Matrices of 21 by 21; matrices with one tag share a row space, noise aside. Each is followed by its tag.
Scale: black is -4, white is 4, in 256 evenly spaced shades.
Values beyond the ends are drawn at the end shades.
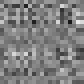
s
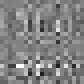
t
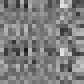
s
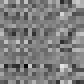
s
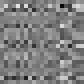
s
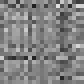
s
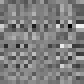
s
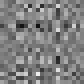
t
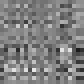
s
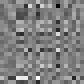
t
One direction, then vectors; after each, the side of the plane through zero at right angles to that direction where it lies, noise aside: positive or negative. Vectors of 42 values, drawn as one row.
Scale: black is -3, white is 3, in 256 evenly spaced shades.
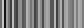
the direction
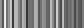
negative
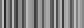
positive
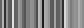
positive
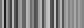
positive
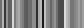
positive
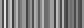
negative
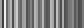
negative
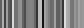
positive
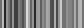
positive
